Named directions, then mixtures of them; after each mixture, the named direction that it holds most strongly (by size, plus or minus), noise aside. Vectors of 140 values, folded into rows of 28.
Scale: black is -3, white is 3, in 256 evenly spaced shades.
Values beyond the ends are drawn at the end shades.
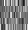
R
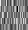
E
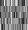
R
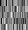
E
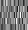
E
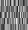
E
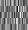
E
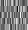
E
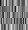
E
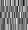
R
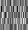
E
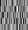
E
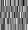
R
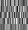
E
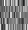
R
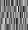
E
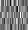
E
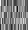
E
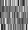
R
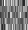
R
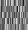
E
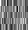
E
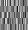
E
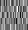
E
